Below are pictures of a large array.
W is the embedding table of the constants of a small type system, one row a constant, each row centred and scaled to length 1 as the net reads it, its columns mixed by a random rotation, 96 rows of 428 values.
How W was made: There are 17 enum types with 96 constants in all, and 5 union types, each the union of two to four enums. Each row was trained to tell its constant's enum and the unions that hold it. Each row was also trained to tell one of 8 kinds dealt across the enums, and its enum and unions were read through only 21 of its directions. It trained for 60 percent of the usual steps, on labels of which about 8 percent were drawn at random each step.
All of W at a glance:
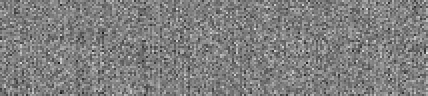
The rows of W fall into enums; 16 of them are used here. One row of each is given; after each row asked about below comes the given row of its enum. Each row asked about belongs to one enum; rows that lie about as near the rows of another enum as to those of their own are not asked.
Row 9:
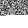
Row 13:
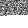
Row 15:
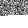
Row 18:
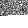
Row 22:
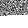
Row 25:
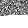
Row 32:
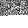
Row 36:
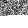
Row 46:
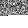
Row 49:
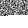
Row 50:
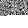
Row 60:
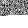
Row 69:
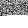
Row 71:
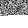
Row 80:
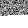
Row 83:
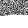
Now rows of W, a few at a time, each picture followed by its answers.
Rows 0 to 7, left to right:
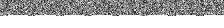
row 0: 71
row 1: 13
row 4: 50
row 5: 36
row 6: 18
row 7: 46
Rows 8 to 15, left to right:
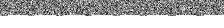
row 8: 71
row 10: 50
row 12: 80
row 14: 32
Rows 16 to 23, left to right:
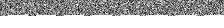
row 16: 50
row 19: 60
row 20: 15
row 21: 32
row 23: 49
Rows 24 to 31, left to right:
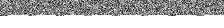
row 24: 25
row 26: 69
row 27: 9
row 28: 15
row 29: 71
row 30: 80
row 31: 15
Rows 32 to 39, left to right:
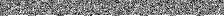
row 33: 18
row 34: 25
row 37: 69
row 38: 49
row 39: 25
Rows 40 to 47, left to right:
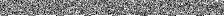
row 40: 80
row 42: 18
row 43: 80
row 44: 32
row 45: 69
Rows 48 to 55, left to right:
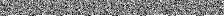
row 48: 60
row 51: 50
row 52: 60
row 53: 13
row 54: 32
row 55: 18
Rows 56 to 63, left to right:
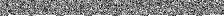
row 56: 46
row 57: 15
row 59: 49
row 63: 13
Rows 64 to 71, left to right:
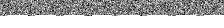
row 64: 36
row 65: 32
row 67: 46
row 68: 15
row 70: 50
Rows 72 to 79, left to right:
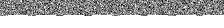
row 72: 83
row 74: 71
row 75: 25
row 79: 9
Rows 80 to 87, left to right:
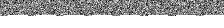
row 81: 83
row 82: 80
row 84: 49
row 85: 25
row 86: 46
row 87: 36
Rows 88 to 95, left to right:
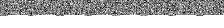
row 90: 25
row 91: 36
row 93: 50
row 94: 71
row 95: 71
